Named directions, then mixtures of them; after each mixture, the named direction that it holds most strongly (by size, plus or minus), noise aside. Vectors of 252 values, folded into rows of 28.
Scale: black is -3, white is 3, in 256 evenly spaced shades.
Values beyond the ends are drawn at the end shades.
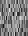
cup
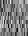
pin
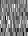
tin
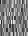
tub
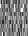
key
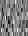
tin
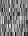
cup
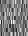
tub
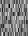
cup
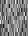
cup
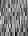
cup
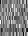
tub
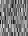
tub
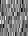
cup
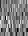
tin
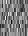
pin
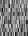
cup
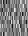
key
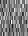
tub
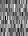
tin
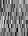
pin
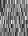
pin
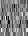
tin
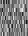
key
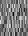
cup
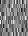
tub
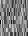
tub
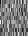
tub
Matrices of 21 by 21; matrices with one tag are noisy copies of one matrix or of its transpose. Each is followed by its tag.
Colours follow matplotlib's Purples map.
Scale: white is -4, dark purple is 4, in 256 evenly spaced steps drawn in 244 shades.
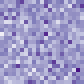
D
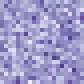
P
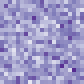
P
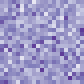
D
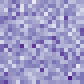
D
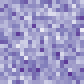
P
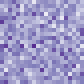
D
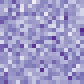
D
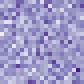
D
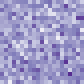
P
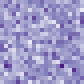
P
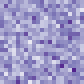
P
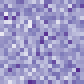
D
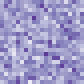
P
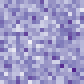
P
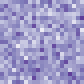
P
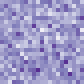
P
